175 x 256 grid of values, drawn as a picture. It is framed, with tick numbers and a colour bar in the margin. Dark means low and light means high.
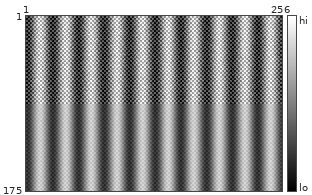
Seam: horizontal, 50% of the way down, the bottom part calmer. Slope: none. Stripes: upright, repeating 10 times.
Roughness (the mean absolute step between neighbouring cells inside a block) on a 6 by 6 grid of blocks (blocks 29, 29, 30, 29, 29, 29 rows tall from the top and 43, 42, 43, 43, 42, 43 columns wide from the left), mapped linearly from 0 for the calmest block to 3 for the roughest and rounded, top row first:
333333 | 333333 | 333333 | 000000 | 000000 | 000000
